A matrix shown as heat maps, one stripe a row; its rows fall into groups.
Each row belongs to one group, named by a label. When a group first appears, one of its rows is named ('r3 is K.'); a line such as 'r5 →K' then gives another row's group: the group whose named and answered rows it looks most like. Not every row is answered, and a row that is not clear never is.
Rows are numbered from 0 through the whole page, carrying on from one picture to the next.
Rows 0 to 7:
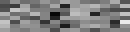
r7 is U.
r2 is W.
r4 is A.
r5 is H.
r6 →H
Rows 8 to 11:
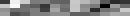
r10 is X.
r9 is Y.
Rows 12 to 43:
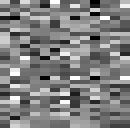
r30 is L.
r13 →X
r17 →A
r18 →A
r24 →A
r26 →X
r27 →X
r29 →L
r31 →X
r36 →L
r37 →U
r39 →U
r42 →W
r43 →W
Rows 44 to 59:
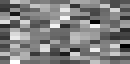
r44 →W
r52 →W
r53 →W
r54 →X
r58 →W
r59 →L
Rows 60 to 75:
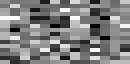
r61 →L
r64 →Y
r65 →Y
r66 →U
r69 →Y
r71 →U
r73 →X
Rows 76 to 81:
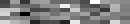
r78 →Y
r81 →Y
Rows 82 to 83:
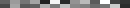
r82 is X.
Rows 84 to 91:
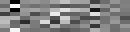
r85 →L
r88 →U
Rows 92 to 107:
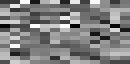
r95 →Y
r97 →Y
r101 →Y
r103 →L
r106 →U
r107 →W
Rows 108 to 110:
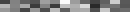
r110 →X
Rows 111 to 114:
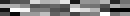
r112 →Y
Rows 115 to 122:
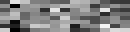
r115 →W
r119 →U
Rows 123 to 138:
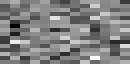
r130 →U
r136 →H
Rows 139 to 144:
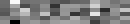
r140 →A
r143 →X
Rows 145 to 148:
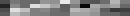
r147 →W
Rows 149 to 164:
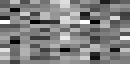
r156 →X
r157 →U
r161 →H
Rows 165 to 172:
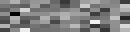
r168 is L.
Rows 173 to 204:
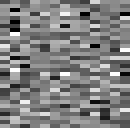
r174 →U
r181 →L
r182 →Y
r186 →W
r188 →W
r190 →L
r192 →A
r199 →H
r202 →Y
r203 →W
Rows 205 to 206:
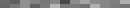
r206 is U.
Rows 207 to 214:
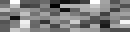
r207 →L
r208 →A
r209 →H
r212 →X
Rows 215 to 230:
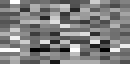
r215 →L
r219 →X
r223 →A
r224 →L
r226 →X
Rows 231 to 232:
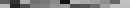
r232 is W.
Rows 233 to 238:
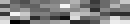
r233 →X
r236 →W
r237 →Y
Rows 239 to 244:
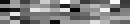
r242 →L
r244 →A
